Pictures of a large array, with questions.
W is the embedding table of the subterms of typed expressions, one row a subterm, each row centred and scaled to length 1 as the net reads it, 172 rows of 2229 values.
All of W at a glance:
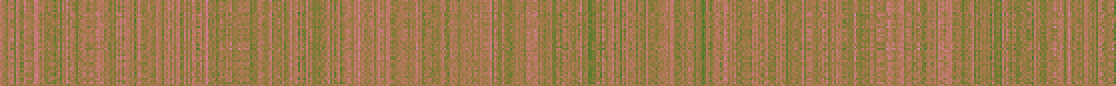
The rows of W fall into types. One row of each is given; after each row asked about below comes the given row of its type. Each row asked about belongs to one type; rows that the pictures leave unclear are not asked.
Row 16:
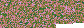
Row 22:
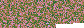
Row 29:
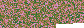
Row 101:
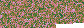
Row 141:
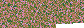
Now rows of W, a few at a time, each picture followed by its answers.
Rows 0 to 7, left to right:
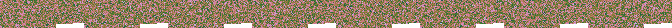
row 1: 29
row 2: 29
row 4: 141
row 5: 29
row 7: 22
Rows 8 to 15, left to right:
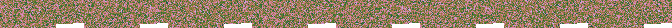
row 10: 22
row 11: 101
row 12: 16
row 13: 16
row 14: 22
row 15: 29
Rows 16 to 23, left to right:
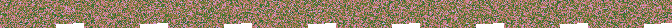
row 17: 101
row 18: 29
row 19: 141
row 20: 22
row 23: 29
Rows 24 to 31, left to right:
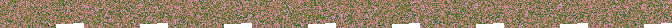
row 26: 29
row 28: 141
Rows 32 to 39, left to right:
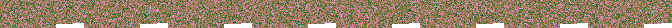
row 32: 22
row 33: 101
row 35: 22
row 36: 141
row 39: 101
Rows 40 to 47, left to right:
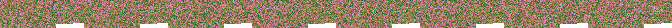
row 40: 22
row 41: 16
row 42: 29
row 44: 141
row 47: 16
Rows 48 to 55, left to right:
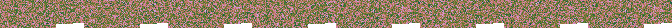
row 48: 141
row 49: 29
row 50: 29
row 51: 141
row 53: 141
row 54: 16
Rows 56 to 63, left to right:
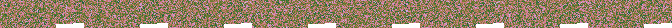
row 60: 29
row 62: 141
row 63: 22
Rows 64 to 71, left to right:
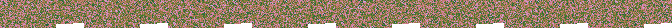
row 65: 141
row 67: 16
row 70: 29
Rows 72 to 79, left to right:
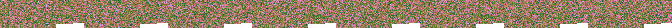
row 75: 16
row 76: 22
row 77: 16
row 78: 29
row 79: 29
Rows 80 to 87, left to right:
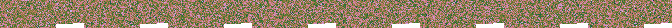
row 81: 22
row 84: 101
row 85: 16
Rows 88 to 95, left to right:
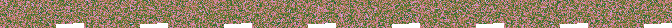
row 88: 16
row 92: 141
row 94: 22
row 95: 141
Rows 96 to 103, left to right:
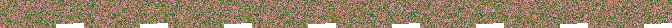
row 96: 16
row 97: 101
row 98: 16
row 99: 16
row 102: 29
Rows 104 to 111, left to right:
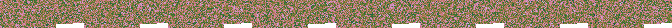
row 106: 16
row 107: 141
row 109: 22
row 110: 29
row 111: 16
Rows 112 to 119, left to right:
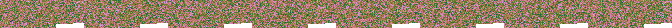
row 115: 29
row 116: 101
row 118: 22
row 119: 141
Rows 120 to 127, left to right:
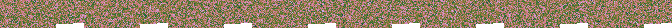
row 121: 101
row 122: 22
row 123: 29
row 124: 16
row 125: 141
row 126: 141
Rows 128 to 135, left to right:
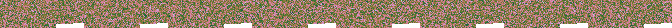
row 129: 101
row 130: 141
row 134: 16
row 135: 141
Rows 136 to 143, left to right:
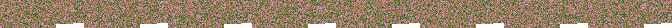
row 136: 29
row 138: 29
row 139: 16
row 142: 16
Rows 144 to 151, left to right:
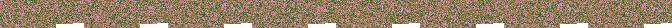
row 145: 16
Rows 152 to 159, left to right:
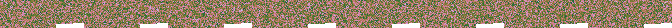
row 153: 16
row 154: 101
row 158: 141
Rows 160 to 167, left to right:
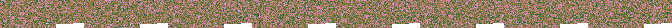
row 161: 22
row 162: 29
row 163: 16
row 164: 29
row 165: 29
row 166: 29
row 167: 29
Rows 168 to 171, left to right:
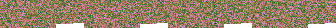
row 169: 101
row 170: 141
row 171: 22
